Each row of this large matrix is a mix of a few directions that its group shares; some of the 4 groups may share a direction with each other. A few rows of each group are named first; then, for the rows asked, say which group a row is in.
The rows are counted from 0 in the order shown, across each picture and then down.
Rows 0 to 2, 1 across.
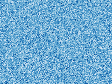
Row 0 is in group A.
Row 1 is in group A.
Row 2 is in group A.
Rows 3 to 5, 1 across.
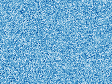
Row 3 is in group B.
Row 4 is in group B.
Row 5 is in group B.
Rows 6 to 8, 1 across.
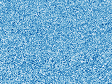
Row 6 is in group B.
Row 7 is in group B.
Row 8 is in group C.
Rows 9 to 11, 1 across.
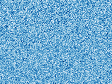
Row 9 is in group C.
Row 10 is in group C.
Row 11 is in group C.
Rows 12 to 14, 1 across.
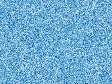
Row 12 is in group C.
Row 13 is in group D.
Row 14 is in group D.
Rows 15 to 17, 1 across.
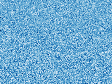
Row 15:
C
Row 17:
B
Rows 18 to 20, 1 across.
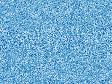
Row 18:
C
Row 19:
B
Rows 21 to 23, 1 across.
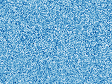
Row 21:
C
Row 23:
A
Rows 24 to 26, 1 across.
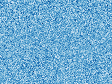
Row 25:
C
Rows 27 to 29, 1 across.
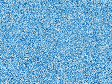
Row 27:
B
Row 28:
B
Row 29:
B
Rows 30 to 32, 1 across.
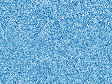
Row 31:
D
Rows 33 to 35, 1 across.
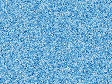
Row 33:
D
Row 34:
B
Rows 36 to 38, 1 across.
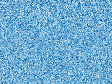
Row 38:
B
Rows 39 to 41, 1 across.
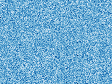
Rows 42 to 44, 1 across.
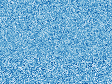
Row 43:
D
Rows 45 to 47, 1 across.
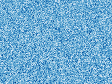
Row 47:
A
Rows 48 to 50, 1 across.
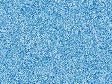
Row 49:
A
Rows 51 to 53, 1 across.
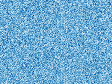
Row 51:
A
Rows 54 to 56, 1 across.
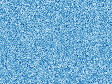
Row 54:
C
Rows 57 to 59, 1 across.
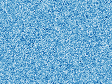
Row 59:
C
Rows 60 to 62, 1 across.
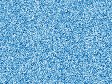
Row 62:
A
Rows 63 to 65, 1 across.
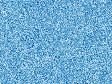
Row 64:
D
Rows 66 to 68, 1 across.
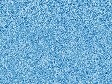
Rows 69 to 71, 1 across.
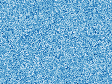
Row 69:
C
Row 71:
D
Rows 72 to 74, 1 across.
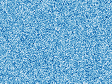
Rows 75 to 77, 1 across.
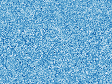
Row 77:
D
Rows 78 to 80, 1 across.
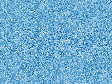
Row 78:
D
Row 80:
D
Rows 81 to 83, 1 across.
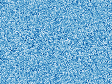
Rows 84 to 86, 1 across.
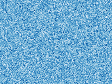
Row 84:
D
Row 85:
D
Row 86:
C
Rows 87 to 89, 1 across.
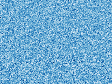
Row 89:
C
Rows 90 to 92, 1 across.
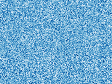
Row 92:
B
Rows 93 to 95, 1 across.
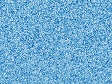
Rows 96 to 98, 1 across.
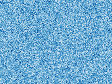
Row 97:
B
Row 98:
D
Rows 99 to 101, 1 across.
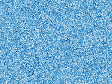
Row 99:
C
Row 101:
D
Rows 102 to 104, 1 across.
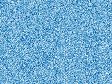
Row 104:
D
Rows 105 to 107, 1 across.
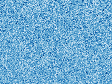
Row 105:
C
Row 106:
C
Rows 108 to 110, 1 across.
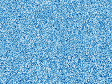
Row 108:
A
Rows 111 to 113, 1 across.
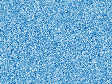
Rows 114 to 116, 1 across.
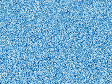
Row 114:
D
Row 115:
C
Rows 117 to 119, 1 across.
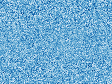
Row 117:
C
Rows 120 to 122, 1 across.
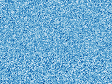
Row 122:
C
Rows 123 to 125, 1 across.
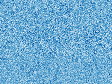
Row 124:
C
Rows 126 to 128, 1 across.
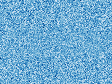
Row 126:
C
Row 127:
B
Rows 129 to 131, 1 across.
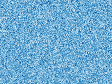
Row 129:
A
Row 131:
D
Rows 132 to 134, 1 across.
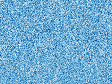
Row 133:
A
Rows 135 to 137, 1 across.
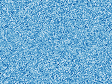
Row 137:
C
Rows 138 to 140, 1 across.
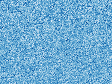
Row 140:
B
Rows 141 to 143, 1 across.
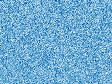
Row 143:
D
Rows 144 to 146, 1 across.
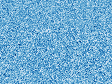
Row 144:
C
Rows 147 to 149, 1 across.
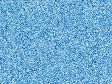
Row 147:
B
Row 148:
D
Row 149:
B
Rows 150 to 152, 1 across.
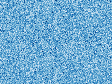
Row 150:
C
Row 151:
C
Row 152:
C
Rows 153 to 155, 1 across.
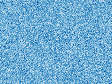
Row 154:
C
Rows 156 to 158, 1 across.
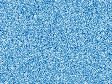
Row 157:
B
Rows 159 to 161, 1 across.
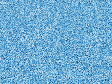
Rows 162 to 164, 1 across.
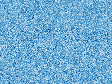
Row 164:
C
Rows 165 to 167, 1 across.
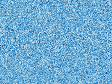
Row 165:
A
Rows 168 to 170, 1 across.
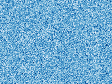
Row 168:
C
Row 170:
B
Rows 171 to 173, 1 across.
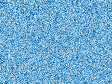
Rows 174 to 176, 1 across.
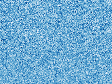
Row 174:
B
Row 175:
B
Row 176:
D
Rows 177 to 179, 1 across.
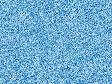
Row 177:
C
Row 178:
B
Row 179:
D
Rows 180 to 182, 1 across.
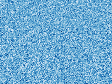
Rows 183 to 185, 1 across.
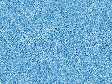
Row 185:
A
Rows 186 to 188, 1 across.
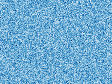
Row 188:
C
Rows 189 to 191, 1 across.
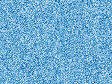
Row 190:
A
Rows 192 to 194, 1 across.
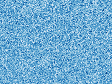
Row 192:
C
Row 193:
C
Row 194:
D
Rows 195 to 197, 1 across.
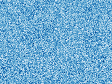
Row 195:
B
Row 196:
C
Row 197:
B
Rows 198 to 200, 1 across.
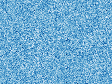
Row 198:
D
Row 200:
D
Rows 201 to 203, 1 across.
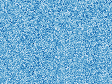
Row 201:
D
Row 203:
D
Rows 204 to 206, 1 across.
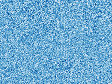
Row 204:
C
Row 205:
C
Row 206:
C
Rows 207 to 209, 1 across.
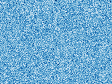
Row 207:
C
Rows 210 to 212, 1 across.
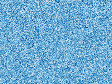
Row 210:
B
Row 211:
D
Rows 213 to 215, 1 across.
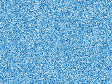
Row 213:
D
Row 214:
D
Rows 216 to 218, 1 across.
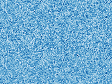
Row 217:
B
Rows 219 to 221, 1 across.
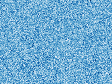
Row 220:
D
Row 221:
D
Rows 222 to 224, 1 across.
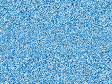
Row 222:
C
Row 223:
B
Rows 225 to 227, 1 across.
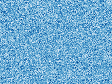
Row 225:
B
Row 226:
B
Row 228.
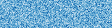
